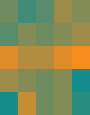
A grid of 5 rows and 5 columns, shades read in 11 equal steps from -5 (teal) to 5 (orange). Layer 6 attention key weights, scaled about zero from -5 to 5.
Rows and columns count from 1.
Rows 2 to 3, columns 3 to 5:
-1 0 1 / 2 4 5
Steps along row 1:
down up up down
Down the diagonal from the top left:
-1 0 2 0 -4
